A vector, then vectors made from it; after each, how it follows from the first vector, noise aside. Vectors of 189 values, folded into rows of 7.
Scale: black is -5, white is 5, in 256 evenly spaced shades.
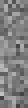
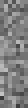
copied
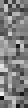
scaled up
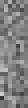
copied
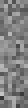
copied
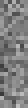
negated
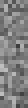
copied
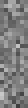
sign-scrambled
